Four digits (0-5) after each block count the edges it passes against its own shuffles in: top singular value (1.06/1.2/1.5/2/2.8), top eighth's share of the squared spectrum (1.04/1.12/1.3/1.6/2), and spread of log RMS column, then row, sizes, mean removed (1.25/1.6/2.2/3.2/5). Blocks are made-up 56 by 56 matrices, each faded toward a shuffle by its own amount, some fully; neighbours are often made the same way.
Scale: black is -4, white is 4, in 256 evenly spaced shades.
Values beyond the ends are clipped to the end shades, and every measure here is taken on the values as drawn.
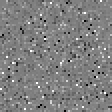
0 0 0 0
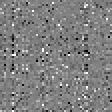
4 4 2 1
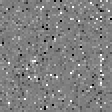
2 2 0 0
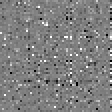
4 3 2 1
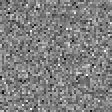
0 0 0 0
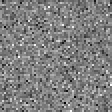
0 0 0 0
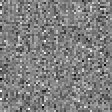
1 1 3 0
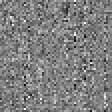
1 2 3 0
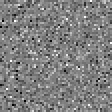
2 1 0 0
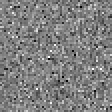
2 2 0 0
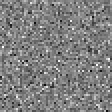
2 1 0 1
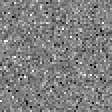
0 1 0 0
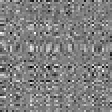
4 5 3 3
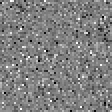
0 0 0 0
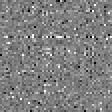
3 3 1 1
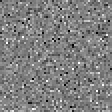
1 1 0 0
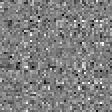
4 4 2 2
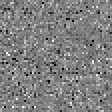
3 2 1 1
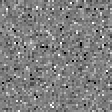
2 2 0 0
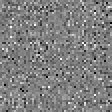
3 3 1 2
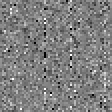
2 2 2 0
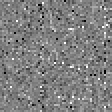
1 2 1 0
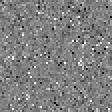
0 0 0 0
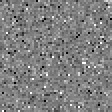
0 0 0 0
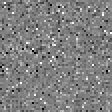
2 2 0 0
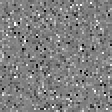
1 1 0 0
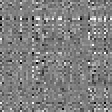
4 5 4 3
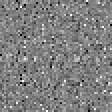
3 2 1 0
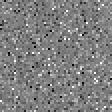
2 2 0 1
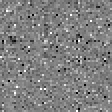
3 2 1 0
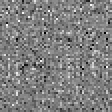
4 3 2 2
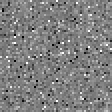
1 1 0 0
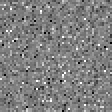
2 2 0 0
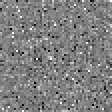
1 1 0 0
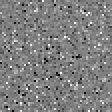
0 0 0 0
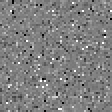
1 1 0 0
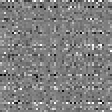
4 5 2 3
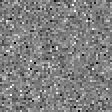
0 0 0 0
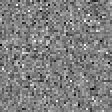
3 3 1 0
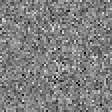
2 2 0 0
